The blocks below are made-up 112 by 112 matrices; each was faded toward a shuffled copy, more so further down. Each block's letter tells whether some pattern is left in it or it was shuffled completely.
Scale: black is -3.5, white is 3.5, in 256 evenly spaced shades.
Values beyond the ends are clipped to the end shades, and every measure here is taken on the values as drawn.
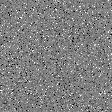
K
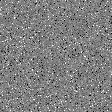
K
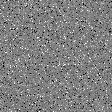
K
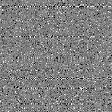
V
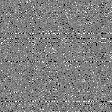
V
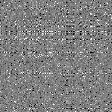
V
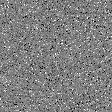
K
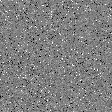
K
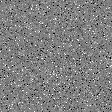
K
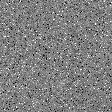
K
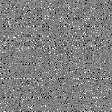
V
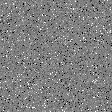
K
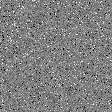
K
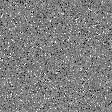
K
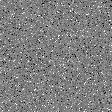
K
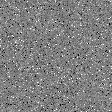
K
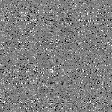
V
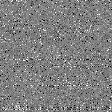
V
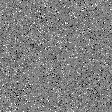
K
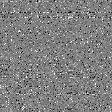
V
